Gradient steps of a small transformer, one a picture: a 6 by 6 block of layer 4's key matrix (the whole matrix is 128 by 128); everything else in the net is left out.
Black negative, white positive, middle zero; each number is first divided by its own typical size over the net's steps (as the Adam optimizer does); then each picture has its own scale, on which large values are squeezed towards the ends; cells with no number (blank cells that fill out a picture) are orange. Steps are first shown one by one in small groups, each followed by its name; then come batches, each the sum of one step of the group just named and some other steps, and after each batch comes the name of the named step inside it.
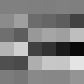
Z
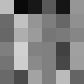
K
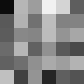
Z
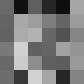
K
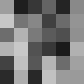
K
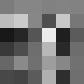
Z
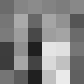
Z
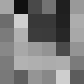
K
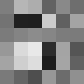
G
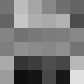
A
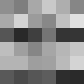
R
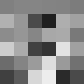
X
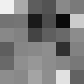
G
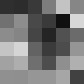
R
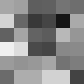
X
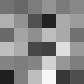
X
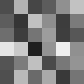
R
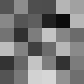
X
